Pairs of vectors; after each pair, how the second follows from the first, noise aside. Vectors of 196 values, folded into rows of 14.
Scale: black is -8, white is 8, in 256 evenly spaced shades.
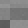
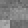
negated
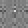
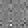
wrapped around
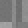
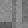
negated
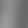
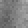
negated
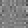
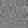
shrunk
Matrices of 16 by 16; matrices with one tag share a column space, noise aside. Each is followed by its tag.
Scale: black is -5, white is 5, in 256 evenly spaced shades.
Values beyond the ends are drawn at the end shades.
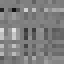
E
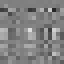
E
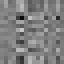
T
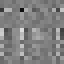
E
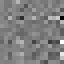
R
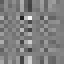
T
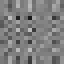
T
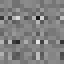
R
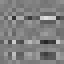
R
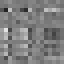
E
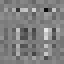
E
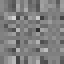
T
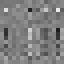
E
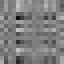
T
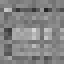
E
